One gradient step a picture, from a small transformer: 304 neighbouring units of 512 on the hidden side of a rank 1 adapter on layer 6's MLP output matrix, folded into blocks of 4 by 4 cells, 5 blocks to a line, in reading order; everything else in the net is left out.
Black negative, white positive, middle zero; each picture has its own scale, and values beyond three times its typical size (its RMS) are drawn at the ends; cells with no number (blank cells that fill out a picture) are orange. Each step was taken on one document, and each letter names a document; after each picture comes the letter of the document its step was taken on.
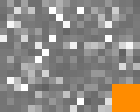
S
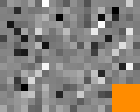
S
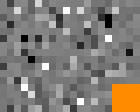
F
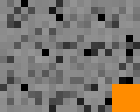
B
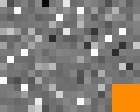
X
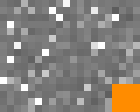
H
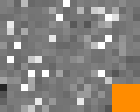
H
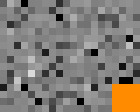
B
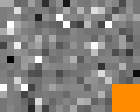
H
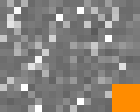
S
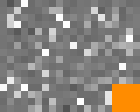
B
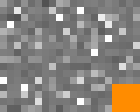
X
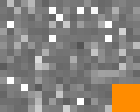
F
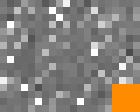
H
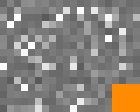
F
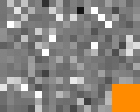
S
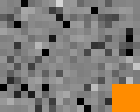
B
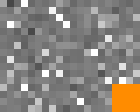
B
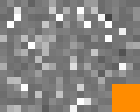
F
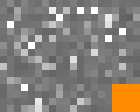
F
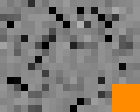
S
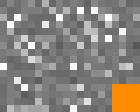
F
